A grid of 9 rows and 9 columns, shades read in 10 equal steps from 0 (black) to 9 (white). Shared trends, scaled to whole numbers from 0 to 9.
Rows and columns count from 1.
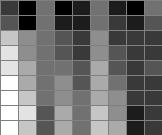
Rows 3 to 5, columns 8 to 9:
2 2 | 2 2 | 2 3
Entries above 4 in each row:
0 0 3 3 3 4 5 5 5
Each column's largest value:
9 8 4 6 4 7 6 2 4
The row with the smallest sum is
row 1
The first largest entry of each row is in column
3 3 1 1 1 1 1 1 1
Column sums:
64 44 34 33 24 50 31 13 22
